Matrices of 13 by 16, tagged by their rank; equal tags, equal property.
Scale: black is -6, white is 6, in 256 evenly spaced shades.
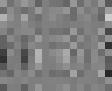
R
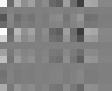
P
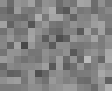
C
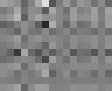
R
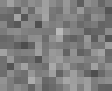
C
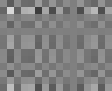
P
